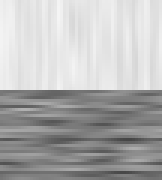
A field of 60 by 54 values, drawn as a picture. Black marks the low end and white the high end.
The table splits into 2 rows of 1 panel. Panel 1,1: very high, streaked downward, faint in contrast. Panel 2,1: middling, streaked across.
